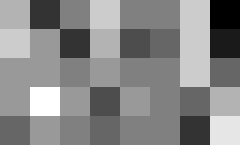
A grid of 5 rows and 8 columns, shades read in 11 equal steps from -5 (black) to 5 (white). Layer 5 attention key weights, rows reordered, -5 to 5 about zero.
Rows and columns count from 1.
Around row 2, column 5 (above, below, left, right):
0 0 2 -1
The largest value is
5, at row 4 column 2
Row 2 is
3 1 -3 2 -2 -1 3 -4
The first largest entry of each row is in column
4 1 7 2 8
